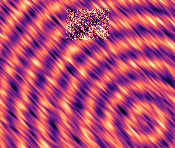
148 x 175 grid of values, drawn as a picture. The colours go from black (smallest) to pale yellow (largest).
Slope: none. Odd patch: rougher, in the top middle. Average level on the scale: 50%. Mirror symmetry: none. Roughest part: top middle. Rings: centred on the bottom right.
